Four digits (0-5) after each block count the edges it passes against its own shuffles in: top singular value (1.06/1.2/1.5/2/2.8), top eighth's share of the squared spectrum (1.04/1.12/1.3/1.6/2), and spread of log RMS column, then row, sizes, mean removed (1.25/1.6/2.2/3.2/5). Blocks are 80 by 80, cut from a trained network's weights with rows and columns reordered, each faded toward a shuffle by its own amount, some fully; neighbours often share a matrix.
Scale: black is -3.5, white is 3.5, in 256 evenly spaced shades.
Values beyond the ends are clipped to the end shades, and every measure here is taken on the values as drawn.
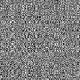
4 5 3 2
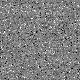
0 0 0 0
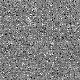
2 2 1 0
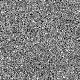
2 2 0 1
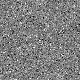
0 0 0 0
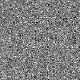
3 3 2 1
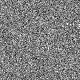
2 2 0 0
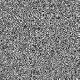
3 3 1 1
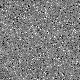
0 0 0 0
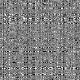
4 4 1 4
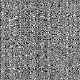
3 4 0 3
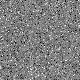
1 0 0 0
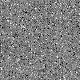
1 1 0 0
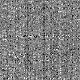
3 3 1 3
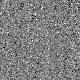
0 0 0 0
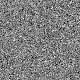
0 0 0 0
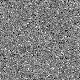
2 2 0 0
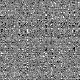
3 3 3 1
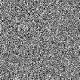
3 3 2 0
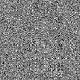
3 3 2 2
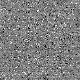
2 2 2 0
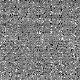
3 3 2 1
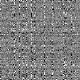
3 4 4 2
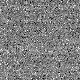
2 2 1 0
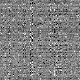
3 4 3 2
